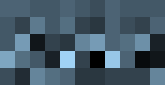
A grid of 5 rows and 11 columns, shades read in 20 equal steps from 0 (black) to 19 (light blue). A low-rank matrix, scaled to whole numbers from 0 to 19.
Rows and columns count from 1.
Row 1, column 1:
9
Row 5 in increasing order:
4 5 5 6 6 6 7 9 10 12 12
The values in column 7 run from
0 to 14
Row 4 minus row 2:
7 4 -3 -5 9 0 -5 9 2 -5 -7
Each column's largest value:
15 14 12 10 19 12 14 18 10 13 12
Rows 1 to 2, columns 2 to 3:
9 8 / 6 11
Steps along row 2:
down up down up down down up down down up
